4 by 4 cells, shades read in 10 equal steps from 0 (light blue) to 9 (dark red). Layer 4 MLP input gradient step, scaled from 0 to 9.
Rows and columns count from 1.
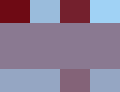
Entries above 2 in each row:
2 4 4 1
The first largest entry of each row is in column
1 1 1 3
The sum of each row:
18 16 16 11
